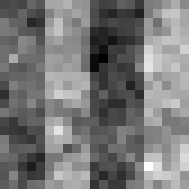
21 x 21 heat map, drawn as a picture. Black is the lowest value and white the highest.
The ninth with the lowest average is the top middle. Upright stripes repeat 2 times across the table. The grain runs up and down.
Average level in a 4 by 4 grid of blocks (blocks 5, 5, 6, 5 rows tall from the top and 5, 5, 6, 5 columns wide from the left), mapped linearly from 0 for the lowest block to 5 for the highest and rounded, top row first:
1 4 0 4
2 4 0 5
1 4 1 4
1 4 1 5
